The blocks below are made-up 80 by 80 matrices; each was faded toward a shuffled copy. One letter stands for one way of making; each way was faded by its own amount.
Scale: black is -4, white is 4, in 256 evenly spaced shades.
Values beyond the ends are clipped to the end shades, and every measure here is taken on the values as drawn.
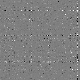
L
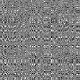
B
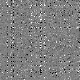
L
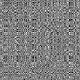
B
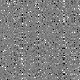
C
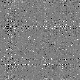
L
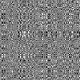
B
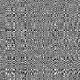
B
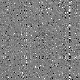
C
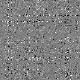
L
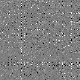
L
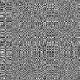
B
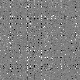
L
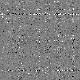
L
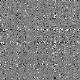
L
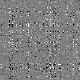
L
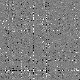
L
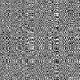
B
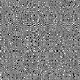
C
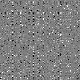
C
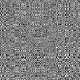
B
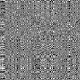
B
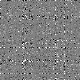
L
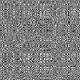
B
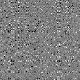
C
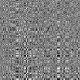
B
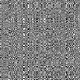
B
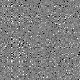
C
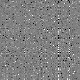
C
